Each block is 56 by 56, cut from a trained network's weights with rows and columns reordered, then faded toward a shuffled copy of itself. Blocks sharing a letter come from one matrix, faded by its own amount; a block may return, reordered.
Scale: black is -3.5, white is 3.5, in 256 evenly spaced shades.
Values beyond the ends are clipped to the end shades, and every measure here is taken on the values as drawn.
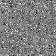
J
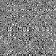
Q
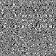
Q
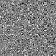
Q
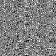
Q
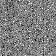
J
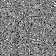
J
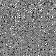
J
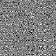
Q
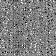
J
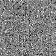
J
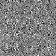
Q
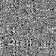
Q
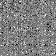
J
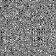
Q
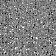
J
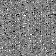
J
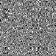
Q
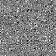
Q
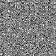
Q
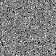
J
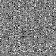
Q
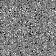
J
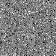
J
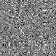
Q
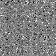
J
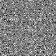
Q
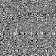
Q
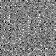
Q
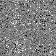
J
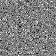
J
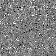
J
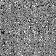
J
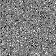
J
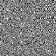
Q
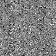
J
